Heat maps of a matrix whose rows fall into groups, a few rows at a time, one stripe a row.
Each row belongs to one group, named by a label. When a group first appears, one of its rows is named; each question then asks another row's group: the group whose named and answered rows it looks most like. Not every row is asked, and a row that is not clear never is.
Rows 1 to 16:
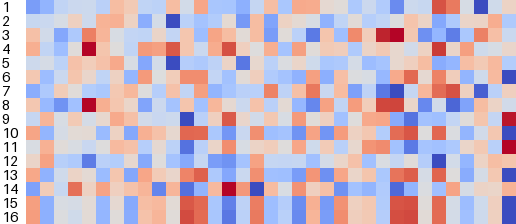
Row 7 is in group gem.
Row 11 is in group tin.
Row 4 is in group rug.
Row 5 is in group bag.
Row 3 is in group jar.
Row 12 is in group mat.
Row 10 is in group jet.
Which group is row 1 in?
gem
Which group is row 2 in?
bag
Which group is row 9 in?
tin
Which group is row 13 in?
jet
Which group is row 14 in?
tin
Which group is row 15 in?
jet
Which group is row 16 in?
jet
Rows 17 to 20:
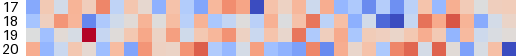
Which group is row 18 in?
gem
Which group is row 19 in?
rug
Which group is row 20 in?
jet
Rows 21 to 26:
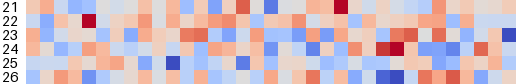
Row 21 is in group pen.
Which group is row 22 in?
rug
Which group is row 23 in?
jet
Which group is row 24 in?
jar
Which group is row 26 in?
gem
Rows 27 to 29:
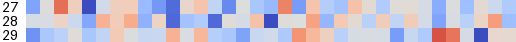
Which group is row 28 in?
bag
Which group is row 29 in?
gem
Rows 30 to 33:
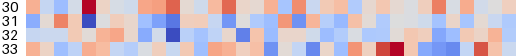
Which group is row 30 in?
rug
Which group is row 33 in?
jar
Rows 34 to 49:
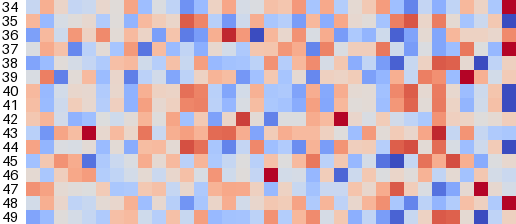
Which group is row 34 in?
tin
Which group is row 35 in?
jet
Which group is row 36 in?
tin
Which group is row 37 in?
tin
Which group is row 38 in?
gem
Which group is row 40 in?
jet
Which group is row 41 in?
jet
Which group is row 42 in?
pen
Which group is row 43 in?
rug
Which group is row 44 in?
jet
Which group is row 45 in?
gem
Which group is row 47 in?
jar
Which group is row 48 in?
tin
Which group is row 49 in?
gem
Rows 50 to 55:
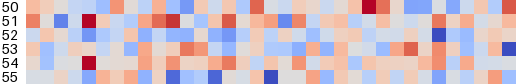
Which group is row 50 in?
tin
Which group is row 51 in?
rug
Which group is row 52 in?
mat
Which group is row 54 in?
rug
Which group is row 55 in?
bag
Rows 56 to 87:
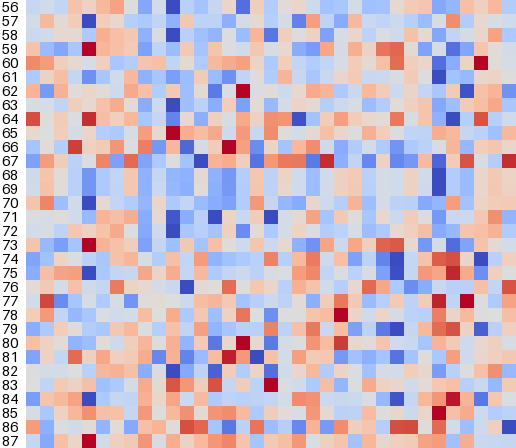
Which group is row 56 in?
bag
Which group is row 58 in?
bag
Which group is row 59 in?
jar
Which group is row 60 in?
jar
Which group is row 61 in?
mat
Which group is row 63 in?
bag
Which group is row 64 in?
jar
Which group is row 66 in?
tin
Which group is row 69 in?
mat
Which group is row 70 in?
mat
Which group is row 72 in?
bag
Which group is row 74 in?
gem
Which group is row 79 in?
gem
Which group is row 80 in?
pen
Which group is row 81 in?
tin
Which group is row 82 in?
bag
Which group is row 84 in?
gem
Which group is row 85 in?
rug
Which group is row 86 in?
jet
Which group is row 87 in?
rug
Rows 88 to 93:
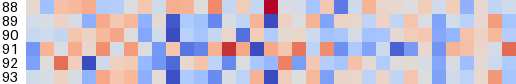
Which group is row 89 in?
bag
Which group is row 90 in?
bag
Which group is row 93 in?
bag
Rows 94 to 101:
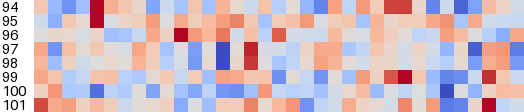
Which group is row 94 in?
jar
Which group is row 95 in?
rug
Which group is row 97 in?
pen
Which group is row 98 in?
pen
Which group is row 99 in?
jar
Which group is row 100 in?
mat
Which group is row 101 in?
jar
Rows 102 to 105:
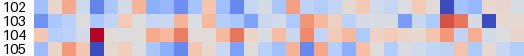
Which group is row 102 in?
mat
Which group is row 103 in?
gem
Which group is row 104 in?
rug
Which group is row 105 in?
mat
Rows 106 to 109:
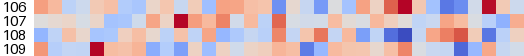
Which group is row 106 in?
jar
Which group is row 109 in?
jar
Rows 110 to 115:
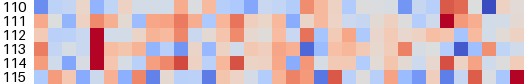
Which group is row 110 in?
gem
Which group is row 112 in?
rug
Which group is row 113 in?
jar
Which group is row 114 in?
rug
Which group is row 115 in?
tin
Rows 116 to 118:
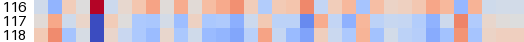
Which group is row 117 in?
mat
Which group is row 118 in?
mat
